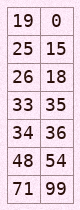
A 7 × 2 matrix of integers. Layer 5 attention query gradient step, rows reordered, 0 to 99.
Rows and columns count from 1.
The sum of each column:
256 257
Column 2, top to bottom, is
0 15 18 35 36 54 99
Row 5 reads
34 36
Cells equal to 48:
1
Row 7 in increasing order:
71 99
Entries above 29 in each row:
0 0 0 2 2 2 2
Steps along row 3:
down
